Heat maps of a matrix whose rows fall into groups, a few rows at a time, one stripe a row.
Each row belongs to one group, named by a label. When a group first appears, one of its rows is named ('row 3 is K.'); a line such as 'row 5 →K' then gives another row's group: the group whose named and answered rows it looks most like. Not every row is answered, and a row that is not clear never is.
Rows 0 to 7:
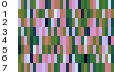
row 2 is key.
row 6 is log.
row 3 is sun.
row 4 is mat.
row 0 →key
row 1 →log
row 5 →mat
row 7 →key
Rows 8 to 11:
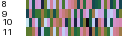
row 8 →sun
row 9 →mat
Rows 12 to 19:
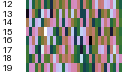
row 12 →mat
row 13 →mat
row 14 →sun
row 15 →key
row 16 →mat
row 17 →mat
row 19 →sun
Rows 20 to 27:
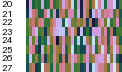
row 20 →mat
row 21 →mat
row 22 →sun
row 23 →log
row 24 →mat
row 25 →mat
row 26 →mat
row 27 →mat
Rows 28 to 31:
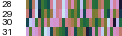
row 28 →log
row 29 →log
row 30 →sun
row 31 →key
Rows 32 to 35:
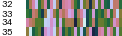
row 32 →log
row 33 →key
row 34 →key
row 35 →sun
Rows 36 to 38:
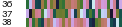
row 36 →mat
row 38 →sun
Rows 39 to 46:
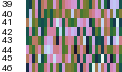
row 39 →log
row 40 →mat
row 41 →sun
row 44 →key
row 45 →sun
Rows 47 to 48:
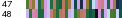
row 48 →key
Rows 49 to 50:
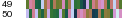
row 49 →mat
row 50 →key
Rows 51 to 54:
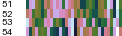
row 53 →key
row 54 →key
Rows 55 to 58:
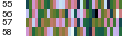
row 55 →log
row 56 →key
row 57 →log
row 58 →key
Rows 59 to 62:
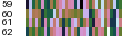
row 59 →mat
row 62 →sun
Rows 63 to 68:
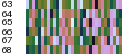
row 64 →mat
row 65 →mat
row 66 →mat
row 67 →log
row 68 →mat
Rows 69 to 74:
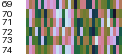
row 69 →key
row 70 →sun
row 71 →sun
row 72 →log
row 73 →mat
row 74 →sun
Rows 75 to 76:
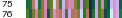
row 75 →log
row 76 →log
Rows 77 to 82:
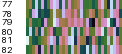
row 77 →log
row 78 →log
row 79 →sun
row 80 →mat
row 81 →key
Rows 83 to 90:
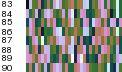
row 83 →sun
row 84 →key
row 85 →mat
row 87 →log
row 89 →key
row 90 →sun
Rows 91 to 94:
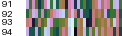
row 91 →key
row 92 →log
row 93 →key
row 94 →key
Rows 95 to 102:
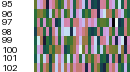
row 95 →log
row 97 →sun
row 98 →sun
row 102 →sun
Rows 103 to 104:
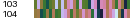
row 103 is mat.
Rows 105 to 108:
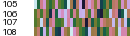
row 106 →sun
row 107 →log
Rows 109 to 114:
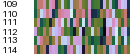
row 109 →log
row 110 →log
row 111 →sun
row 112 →key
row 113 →sun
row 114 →key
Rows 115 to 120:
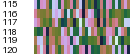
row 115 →key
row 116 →key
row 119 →sun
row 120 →log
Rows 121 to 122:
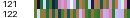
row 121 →log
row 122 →mat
